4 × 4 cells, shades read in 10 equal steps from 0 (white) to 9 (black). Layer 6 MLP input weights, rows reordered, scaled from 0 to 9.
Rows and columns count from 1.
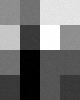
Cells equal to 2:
1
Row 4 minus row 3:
2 0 0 1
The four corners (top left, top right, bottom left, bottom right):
4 1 7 7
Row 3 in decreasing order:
9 6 6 5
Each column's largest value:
7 9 6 7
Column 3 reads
1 0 6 6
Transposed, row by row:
4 2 5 7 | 5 7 9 9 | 1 0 6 6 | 1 4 6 7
